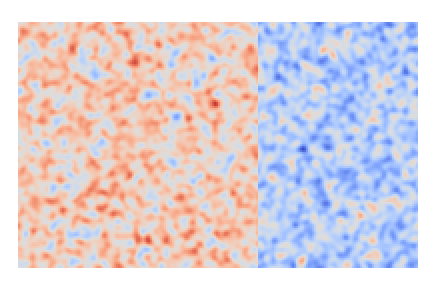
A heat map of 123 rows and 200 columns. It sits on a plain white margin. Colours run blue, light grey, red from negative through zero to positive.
Grain: blotchy. Seam: vertical, 60% of the way across, the left part higher. Lone odd cells: none.
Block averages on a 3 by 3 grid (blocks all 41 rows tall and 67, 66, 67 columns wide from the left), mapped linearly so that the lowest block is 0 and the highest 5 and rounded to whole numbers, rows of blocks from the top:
540 | 540 | 540
